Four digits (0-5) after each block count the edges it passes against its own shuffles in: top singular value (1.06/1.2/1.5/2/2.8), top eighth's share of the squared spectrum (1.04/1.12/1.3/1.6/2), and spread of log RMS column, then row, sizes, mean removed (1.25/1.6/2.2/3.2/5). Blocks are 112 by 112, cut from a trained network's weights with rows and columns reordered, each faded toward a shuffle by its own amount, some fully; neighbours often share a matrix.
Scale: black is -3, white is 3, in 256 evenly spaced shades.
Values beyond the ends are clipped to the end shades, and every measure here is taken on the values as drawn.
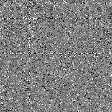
3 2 1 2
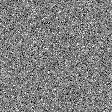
0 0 0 0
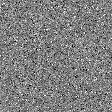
1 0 0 0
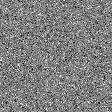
1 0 0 0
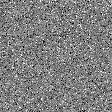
1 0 0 0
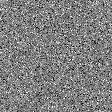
0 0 0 0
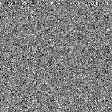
3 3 1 2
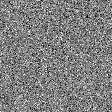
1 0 0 0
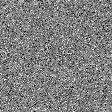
1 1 0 0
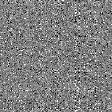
3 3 3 2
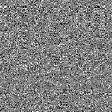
4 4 2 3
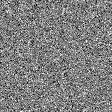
1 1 0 0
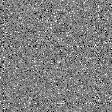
3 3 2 2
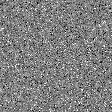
0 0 0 0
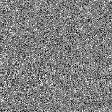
3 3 1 2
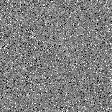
1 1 0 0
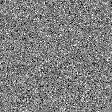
2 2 0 0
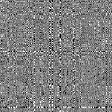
4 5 3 3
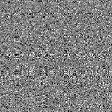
4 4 2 3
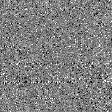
3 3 1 2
